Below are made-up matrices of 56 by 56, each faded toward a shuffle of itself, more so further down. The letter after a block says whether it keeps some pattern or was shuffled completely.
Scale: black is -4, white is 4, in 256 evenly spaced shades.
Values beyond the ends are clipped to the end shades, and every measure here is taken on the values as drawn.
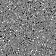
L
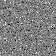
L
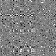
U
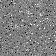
L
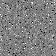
L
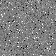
L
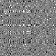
U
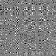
U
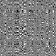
U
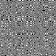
U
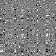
U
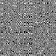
U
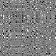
U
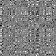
U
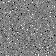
L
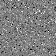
L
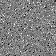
L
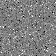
L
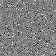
L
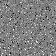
L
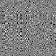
U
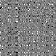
U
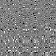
U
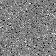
L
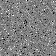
L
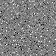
L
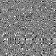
U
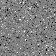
L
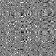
U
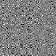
U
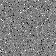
L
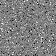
L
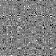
U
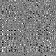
U
